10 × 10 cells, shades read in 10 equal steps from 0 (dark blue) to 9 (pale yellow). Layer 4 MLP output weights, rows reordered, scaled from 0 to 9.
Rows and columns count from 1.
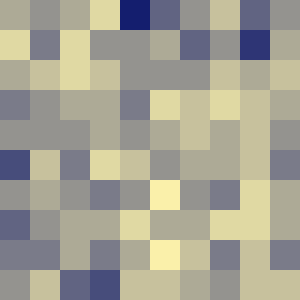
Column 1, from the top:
6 8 6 4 5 2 5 3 4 5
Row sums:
48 51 63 61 57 56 57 62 55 56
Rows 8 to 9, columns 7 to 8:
6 8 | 7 4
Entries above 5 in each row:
4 4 7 7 5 6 4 8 5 6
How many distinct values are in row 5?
3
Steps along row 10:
up down down up same down down up same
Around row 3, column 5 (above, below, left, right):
5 4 7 5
